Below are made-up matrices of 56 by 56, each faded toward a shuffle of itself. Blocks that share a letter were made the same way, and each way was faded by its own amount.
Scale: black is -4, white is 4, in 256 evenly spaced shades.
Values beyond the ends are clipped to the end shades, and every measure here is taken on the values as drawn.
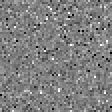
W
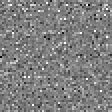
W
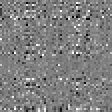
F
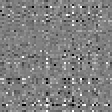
F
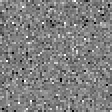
W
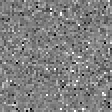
W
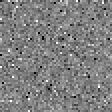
W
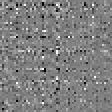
F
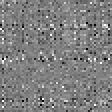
F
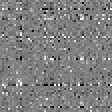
F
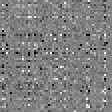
F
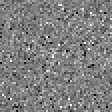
W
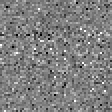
W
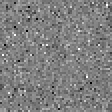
W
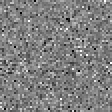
W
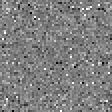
W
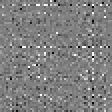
F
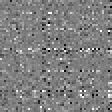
F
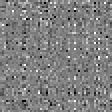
F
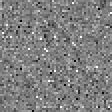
W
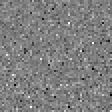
W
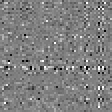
F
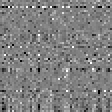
F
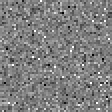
W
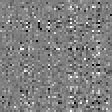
F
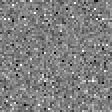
W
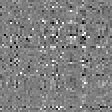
F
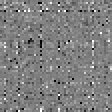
F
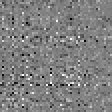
F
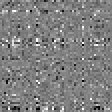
F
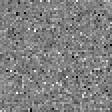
W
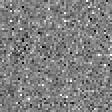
W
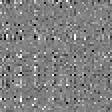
F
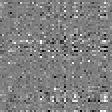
F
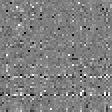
F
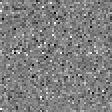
W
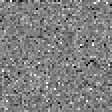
W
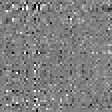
F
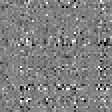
F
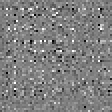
F
